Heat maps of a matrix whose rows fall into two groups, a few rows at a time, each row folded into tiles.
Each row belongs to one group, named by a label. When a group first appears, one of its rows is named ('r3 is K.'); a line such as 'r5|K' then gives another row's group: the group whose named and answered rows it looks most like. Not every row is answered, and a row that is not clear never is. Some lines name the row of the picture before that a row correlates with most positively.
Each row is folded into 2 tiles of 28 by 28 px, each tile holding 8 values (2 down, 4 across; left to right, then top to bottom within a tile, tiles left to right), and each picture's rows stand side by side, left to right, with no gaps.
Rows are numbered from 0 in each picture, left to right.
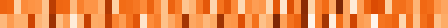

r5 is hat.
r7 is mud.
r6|mud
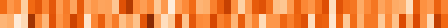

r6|mud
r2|mud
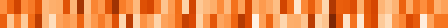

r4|hat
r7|hat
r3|hat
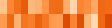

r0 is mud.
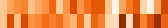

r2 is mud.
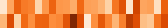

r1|hat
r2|hat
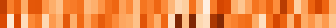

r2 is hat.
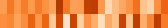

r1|mud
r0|mud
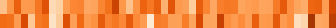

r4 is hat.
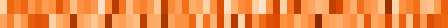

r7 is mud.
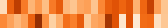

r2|mud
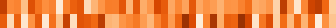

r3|hat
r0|mud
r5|mud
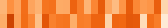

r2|hat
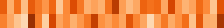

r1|mud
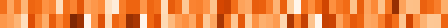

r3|hat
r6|hat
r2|hat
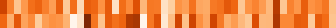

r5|hat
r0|mud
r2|hat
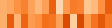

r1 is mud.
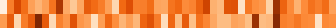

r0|mud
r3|mud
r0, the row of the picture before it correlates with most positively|1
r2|mud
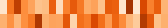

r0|mud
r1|mud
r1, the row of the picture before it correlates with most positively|0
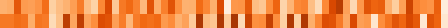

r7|hat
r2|mud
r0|hat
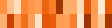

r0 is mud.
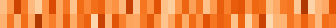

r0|mud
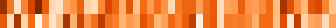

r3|hat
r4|hat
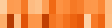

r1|hat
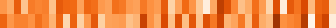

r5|hat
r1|mud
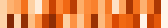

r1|mud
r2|hat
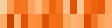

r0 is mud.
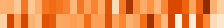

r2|mud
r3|mud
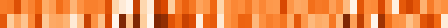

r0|mud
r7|mud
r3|hat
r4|hat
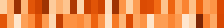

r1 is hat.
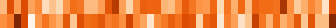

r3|hat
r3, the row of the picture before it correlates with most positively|1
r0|hat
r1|mud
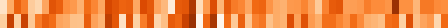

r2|mud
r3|hat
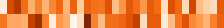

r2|hat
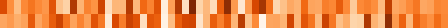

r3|hat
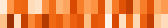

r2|mud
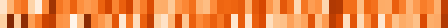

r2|mud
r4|mud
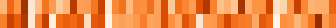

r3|hat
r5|mud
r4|hat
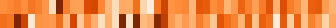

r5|mud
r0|hat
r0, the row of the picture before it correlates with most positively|3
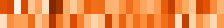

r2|mud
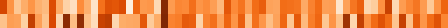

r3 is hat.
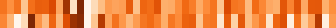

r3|hat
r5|mud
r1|hat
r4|mud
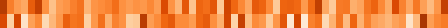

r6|mud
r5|mud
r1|hat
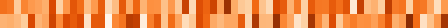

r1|hat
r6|hat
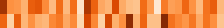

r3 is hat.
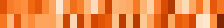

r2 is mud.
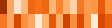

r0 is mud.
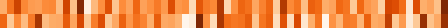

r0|mud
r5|mud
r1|hat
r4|hat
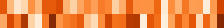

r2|hat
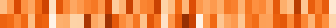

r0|hat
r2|hat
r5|hat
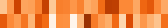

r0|hat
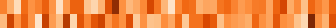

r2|mud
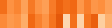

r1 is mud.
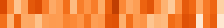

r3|hat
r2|mud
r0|mud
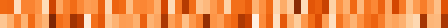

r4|hat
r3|mud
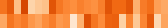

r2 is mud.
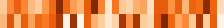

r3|mud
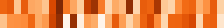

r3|hat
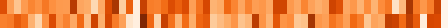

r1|mud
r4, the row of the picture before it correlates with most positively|0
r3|mud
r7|hat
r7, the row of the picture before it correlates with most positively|3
